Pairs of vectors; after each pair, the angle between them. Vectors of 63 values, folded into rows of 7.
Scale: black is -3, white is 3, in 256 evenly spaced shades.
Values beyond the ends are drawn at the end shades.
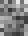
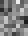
partly aligned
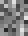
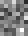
nearly parallel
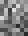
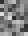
orthogonal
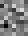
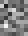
nearly opposite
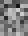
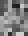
partly aligned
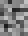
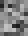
orthogonal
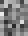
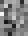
nearly parallel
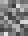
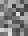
orthogonal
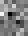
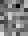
partly opposed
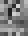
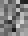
partly opposed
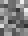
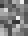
orthogonal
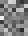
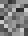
nearly opposite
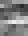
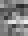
nearly parallel
